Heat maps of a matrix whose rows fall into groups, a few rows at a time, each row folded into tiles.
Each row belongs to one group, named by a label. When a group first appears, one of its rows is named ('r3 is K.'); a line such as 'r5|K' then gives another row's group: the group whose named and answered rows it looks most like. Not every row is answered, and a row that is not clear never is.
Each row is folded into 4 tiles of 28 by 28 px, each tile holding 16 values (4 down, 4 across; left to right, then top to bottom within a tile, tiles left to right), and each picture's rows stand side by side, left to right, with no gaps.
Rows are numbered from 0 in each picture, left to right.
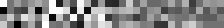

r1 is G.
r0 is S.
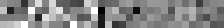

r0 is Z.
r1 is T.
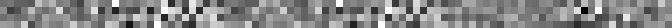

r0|Z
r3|S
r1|S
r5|T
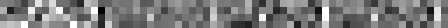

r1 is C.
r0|Z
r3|C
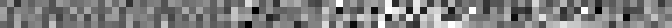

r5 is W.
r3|S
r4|W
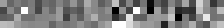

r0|W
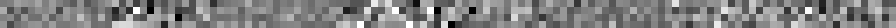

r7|W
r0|T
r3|Z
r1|W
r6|S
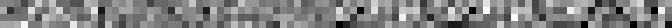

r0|Z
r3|T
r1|C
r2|G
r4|T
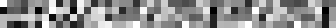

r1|Z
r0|S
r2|Z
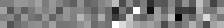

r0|T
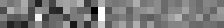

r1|G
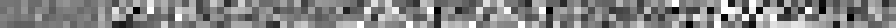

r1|T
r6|S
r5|G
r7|W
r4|Z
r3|Z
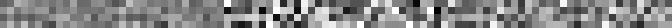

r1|G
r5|S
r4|S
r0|G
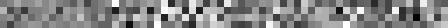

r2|S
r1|S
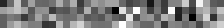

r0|G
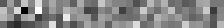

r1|Z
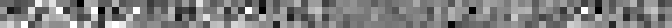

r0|Z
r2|W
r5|W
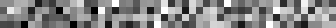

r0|C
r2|S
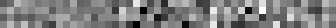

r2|T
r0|G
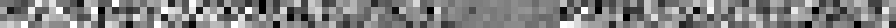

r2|W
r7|C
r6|T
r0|Z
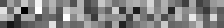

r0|T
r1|T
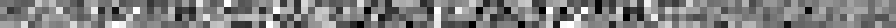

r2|S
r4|C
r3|C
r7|T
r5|W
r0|Z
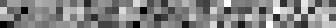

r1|C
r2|S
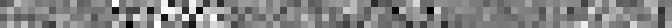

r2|T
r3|C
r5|Z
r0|G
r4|C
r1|S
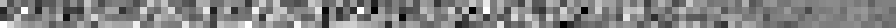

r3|W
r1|Z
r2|Z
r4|T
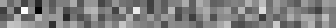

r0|W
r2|T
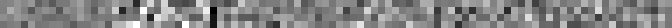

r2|G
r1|Z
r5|T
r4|T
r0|C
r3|Z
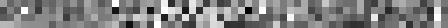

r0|W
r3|C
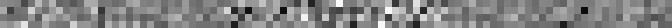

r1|G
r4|G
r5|T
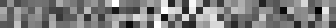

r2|C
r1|S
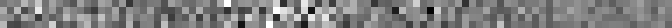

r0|T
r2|S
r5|C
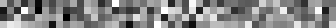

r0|W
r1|S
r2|Z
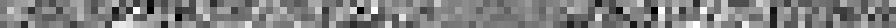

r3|T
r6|Z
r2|Z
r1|W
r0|C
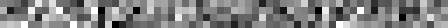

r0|Z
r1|T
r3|W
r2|C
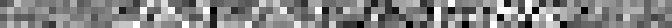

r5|T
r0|G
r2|Z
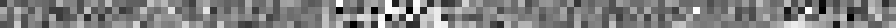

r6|W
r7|W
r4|G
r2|C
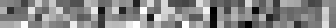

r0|Z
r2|C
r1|Z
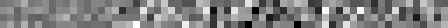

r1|Z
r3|W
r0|G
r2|C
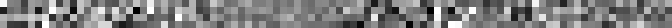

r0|S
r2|G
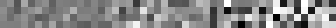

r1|Z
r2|S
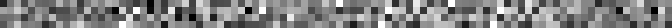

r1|W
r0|G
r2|T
